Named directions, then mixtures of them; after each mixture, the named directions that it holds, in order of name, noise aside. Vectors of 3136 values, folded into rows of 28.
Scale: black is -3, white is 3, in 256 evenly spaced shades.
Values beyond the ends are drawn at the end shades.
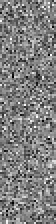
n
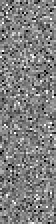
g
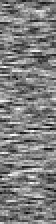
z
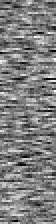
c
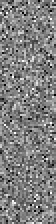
g, n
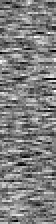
c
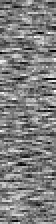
c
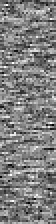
g, z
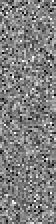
g, n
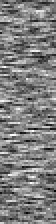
z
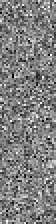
n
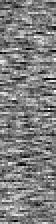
c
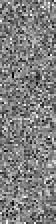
n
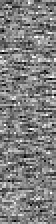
c, g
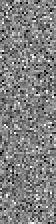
g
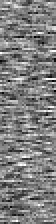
c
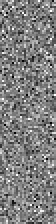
g, n
